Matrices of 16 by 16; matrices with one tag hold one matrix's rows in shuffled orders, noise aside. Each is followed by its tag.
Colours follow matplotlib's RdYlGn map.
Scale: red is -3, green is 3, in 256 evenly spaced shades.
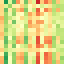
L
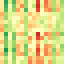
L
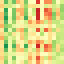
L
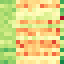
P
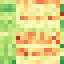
P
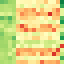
P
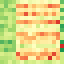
P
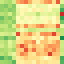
P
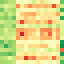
P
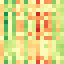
L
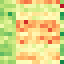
P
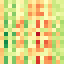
L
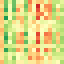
L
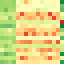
P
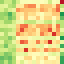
P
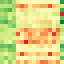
P
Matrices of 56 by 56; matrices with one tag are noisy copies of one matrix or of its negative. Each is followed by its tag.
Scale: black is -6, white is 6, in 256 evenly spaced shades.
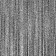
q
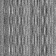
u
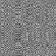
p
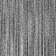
q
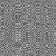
p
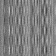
u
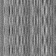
u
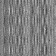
u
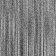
q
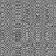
p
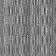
u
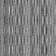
u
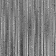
q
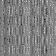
u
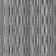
u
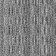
u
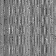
u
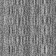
u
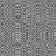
p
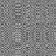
p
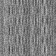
u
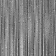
q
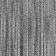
q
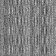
u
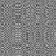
p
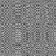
p
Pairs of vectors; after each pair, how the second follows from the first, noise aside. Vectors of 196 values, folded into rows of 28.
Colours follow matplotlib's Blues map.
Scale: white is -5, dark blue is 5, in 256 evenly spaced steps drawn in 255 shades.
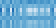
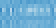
shrunk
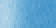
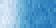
scaled up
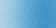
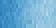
negated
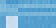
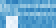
scaled up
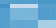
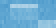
shrunk
